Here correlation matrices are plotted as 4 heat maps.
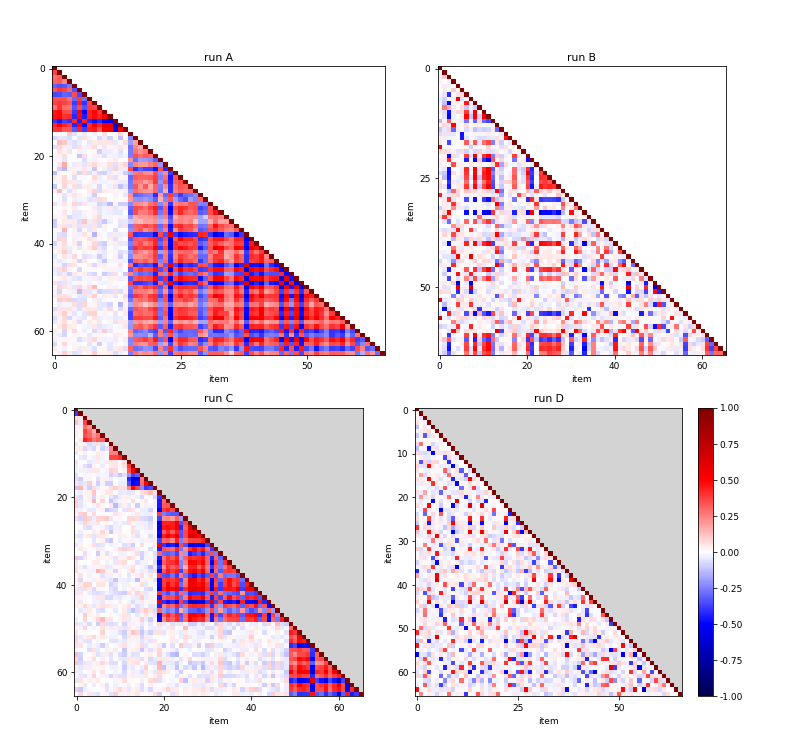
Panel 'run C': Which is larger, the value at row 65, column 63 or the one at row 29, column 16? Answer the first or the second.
the second
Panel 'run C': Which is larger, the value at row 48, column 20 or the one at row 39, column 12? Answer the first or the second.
the first
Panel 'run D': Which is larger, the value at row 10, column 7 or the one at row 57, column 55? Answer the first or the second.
the first
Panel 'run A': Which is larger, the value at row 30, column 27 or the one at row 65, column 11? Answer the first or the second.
the second
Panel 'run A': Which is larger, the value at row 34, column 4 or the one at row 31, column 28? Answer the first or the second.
the second
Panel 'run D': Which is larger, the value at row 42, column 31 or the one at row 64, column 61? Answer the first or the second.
the second
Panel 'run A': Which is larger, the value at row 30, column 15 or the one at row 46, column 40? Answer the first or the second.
the second
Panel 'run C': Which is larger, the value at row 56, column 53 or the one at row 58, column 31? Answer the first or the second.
the first
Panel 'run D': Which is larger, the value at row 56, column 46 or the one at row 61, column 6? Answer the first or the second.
the first
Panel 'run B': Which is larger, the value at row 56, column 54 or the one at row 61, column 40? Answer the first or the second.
the second
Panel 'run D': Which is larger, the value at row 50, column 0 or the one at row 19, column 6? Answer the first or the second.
the first
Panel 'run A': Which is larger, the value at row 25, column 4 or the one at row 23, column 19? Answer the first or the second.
the first
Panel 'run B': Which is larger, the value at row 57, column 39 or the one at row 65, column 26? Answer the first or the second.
the second
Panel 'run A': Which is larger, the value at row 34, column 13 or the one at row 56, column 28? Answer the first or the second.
the second
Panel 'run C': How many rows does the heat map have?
66
